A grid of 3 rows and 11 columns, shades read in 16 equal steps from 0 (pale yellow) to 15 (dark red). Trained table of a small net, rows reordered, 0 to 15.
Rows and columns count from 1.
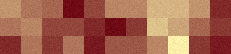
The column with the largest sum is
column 11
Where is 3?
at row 2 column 8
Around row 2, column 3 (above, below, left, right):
9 12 7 11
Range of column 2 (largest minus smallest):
1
